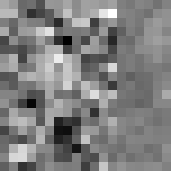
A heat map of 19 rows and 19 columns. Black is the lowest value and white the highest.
Mirror symmetry: none. Seam: vertical, 70% of the way across, the right part calmer. Ninth with the lowest average: bottom middle. Stripes: none. Slope: none.
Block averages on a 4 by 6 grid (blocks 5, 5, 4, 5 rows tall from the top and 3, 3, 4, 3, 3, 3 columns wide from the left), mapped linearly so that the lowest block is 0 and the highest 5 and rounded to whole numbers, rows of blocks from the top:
333424 | 255223 | 322423 | 330333
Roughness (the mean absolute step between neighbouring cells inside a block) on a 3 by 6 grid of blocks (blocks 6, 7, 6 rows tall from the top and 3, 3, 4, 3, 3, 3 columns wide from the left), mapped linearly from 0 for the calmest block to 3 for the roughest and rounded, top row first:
2 2 3 3 0 0 / 2 2 2 3 0 0 / 3 2 2 2 0 0
